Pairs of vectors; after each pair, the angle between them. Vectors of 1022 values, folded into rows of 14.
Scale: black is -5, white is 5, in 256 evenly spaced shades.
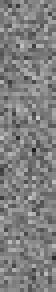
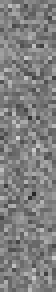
nearly opposite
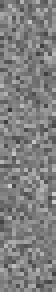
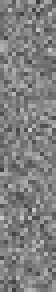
orthogonal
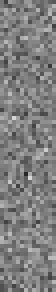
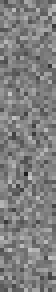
nearly parallel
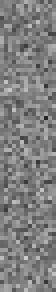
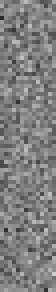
partly aligned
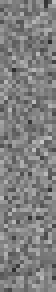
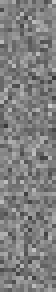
partly aligned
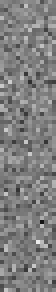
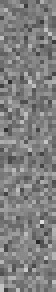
nearly opposite
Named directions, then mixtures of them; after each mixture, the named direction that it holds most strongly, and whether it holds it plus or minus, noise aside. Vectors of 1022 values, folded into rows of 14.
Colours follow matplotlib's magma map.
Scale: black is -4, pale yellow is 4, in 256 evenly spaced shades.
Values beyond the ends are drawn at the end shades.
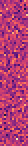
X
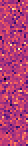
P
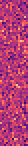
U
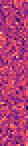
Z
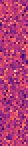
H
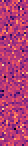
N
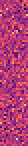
X, plus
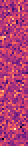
N, minus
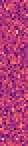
X, plus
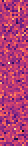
N, minus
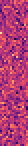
Z, plus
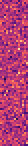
U, plus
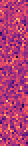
Z, minus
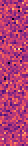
P, plus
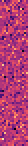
N, plus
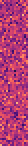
H, minus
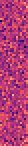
U, minus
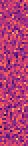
X, plus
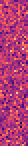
H, plus
